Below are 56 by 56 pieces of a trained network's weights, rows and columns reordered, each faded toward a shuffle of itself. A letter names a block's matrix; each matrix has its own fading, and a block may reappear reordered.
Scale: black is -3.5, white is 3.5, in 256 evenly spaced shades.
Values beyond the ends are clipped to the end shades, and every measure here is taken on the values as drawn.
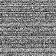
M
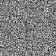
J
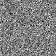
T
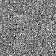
T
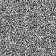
T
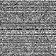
M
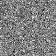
T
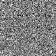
T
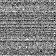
M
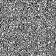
T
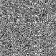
T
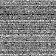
M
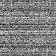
M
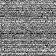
M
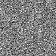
T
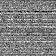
M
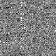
J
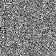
T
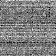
M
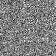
T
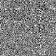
J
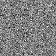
T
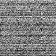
M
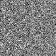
T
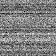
M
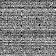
M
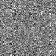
J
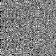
J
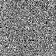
T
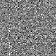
J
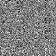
J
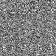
T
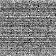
M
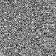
T
